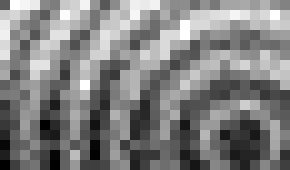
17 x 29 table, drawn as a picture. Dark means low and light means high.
Slope: up to the top. Rings: centred on the bottom right. Ninth with the lowest average: bottom left. Odd rows or columns: none.
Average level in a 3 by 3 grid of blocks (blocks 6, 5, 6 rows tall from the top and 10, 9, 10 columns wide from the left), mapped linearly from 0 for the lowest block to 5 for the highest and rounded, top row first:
554 | 323 | 011
